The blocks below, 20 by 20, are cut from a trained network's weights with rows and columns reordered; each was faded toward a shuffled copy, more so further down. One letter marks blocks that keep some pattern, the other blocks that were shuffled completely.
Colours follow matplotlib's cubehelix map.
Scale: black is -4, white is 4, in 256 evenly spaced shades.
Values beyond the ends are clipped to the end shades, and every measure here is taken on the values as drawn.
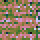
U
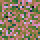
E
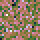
E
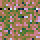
U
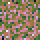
E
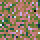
E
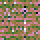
U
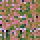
U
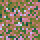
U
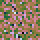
U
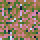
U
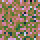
U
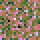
E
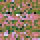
U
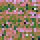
U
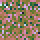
U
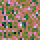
U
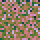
E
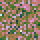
E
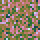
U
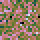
E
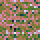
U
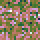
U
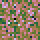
U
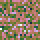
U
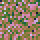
E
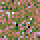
E
